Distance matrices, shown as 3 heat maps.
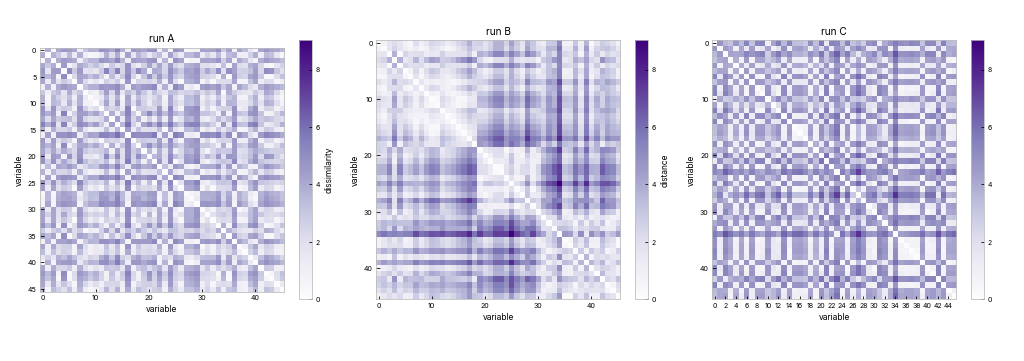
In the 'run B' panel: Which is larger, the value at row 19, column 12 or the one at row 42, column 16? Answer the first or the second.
the second
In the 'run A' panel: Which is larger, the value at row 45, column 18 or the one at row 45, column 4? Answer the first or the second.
the first
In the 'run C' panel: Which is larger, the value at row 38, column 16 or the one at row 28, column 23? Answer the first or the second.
the second
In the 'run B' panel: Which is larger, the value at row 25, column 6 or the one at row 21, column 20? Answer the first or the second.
the first
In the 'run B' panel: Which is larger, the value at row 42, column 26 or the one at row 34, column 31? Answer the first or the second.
the first
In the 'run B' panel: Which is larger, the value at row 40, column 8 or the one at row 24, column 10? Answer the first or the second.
the second
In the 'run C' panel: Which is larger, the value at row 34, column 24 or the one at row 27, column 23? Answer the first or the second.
the second
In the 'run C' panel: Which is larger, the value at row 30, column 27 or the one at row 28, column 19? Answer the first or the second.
the first
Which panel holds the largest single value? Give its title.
run B
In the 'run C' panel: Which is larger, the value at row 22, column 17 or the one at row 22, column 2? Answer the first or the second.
the second
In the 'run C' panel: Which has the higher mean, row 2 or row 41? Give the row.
2
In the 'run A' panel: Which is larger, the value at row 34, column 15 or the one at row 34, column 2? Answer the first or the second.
the second
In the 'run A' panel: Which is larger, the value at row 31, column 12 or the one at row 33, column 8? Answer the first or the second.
the second
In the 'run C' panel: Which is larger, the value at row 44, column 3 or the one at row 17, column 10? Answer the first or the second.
the second
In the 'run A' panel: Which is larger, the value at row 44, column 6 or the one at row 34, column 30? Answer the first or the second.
the second
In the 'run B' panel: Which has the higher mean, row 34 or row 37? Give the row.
34
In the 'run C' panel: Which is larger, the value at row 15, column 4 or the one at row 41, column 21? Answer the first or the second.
the second
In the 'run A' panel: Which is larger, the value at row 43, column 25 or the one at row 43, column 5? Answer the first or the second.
the first
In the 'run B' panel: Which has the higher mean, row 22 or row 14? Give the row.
22
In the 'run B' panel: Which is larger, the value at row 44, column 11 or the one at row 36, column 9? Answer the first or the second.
the first
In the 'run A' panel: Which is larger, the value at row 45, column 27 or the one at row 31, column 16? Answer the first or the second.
the second
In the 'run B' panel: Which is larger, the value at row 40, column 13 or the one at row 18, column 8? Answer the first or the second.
the second
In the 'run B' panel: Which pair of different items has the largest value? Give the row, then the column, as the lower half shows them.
34, 25
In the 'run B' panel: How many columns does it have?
46
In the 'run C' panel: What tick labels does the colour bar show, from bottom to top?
0, 2, 4, 6, 8
